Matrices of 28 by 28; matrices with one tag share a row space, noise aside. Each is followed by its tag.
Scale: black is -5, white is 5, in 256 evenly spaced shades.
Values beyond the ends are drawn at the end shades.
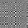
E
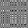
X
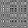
X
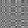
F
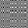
X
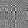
E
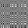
X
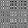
X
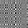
E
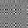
E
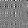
E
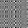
E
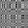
F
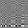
F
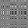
X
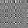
E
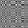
F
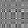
F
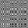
X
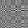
F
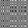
X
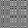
X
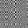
E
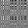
X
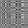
F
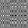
X
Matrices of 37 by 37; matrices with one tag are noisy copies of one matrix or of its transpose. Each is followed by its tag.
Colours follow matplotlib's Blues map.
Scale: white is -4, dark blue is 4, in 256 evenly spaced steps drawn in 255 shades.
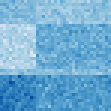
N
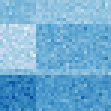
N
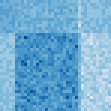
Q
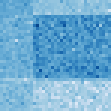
Q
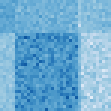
Q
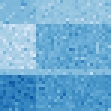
N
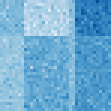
N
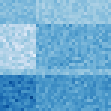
N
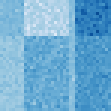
N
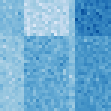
N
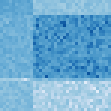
Q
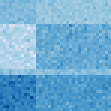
N
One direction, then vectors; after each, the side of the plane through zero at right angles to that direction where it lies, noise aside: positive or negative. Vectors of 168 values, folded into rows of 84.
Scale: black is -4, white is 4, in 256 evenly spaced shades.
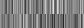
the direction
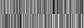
negative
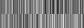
negative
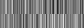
negative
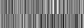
positive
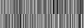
negative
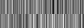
negative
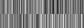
negative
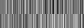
negative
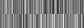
negative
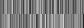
negative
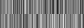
negative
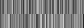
negative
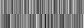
positive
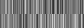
negative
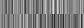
positive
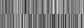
positive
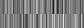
negative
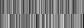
negative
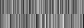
negative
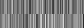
negative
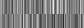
positive
